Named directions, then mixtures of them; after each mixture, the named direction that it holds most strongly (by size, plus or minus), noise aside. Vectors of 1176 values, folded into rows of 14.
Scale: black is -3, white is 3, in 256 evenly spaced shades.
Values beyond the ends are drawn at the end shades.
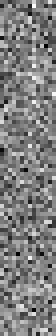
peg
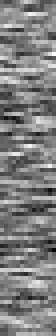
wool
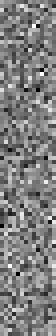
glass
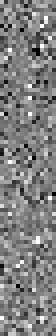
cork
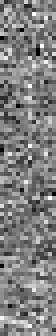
cork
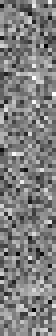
peg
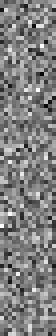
glass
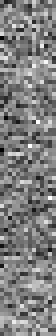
peg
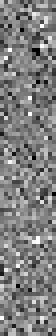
cork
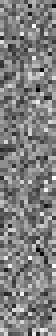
glass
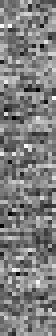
wool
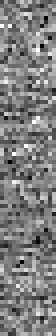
cork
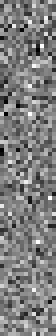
cork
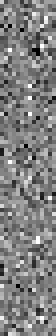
cork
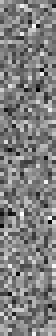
glass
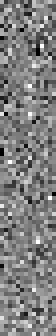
cork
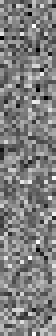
glass
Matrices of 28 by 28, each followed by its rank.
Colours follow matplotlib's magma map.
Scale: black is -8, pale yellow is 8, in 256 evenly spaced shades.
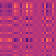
one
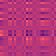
one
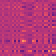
two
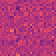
five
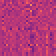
five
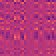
two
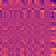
two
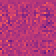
five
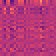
two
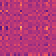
two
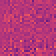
five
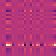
one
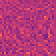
five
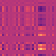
one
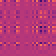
one
